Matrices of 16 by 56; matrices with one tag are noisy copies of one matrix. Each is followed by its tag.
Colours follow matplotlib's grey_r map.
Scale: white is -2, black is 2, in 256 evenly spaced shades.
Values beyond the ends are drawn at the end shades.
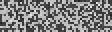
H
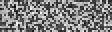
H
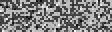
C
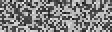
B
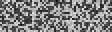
B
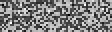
C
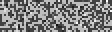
H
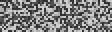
C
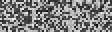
B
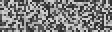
H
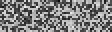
B
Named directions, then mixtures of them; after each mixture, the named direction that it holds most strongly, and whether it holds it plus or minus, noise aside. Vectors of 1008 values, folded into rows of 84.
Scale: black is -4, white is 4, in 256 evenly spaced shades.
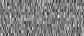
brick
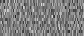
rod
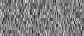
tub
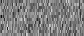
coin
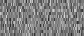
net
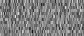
rod, minus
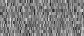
net, minus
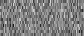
net, plus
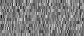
coin, plus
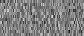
rod, plus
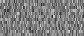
rod, minus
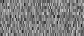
brick, minus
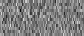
tub, plus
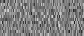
rod, plus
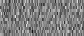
rod, minus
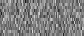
tub, minus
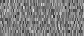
rod, plus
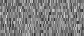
net, plus
